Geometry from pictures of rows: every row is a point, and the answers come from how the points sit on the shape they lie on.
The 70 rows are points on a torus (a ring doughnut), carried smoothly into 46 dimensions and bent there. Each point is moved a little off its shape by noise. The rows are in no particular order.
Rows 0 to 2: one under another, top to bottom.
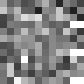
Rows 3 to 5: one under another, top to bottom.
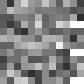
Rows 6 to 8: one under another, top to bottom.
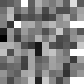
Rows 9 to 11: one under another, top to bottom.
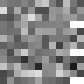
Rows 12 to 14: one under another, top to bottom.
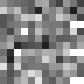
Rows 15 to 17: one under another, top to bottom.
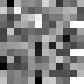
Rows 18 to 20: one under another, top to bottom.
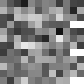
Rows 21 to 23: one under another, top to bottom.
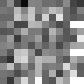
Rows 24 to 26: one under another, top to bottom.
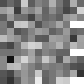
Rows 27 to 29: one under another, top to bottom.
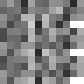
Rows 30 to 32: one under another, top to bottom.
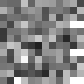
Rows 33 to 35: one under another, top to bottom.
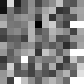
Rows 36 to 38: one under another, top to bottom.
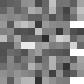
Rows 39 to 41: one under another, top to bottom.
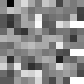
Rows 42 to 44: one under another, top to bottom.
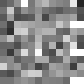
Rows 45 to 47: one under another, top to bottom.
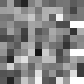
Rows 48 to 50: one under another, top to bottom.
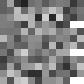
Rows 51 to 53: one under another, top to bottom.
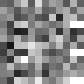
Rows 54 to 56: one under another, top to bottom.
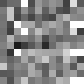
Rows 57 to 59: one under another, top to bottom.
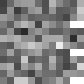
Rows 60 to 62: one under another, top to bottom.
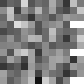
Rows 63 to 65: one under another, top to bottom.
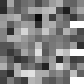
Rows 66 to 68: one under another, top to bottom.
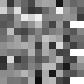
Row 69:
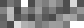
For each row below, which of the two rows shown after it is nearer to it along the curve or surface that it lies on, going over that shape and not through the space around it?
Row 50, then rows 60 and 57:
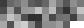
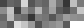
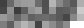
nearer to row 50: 60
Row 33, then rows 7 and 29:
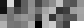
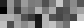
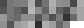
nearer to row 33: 7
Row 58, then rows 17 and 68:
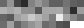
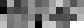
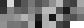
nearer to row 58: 68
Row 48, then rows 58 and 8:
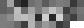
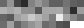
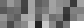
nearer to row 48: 58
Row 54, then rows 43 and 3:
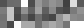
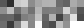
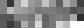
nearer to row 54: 3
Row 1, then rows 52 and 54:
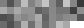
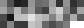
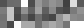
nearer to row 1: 54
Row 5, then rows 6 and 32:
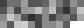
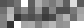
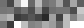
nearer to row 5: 6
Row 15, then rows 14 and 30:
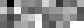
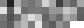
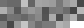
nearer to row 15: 14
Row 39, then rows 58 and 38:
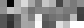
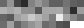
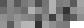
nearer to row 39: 58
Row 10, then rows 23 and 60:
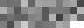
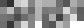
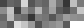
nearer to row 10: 60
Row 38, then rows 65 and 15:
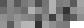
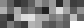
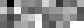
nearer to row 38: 65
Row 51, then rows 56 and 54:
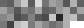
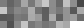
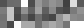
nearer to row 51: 56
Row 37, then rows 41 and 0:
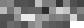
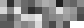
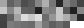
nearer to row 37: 41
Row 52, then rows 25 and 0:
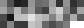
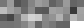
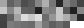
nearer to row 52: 0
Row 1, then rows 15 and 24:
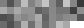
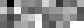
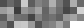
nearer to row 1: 24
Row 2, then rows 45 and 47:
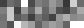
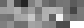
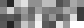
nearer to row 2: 47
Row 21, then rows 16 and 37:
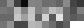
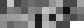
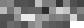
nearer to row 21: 16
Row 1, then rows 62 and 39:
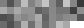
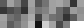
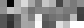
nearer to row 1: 39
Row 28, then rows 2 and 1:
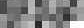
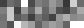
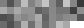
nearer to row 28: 2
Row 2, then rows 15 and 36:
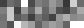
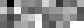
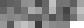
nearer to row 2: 36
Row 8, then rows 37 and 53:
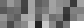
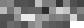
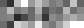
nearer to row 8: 37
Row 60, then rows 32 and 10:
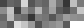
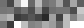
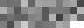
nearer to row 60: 10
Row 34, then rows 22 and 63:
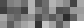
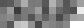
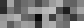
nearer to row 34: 22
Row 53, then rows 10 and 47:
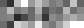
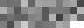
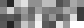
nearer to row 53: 47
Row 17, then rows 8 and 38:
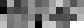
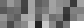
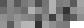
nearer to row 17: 8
